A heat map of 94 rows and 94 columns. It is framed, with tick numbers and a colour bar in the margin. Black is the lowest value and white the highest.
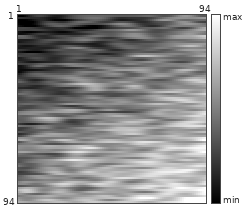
The values follow a bell shape. The bottom right is the ninth with the highest average. The field climbs toward the bottom right. The grain runs across in streaks. The halves do not mirror each other. The top left is the ninth with the lowest average.
